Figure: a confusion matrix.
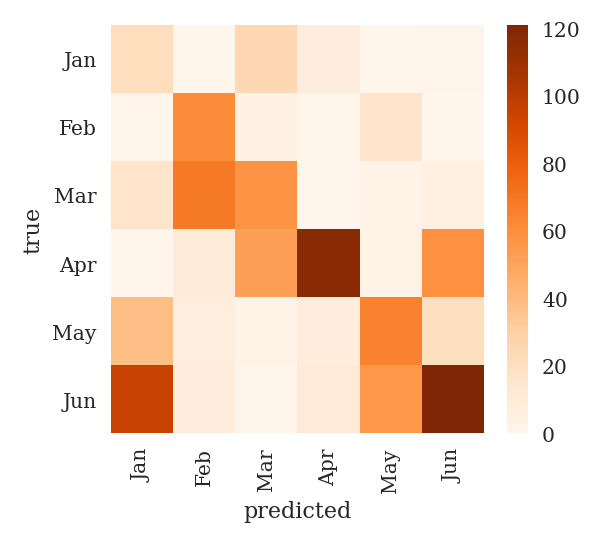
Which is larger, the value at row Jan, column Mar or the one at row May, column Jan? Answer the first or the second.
the second
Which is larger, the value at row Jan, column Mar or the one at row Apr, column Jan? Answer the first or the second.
the first
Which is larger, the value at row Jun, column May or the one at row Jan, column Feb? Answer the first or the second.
the first
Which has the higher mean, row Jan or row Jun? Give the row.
Jun
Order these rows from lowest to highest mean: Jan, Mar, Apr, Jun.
Jan, Mar, Apr, Jun
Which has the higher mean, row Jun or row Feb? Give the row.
Jun
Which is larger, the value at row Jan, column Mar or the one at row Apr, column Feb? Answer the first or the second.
the first
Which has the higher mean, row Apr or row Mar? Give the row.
Apr
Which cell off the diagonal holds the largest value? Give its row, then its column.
Jun, Jan
